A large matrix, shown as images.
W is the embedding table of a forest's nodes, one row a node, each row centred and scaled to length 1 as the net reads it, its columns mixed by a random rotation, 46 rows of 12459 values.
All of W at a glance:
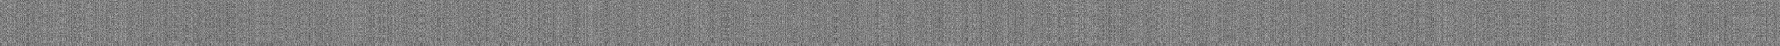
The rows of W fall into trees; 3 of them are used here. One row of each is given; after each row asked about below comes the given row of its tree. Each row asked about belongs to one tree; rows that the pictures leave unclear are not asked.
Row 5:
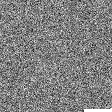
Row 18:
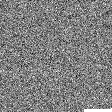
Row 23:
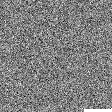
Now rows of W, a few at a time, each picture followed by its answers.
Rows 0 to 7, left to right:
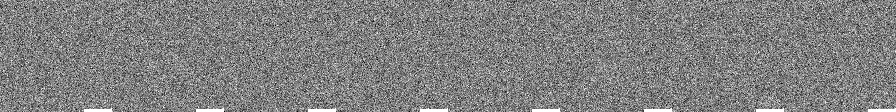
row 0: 18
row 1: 5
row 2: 23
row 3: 23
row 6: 18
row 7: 18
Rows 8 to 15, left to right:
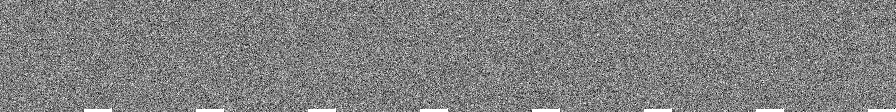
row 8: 5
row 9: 23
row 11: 18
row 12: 5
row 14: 23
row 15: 23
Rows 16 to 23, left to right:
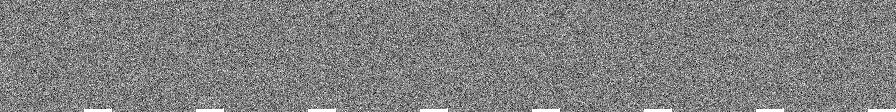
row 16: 23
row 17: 18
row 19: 18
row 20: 18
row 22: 18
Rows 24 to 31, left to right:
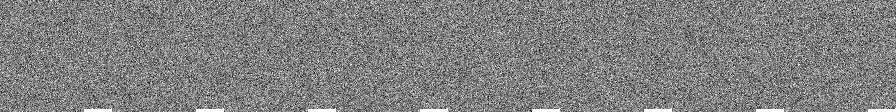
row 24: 23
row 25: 18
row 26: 18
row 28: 5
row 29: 5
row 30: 18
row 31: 18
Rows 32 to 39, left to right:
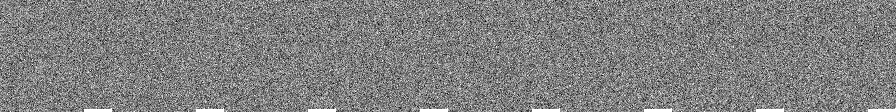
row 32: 5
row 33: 23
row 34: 18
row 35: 23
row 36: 23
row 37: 18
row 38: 18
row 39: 18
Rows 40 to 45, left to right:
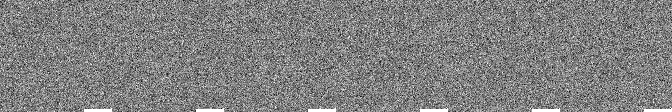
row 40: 18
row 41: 5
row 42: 5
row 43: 23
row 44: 23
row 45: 23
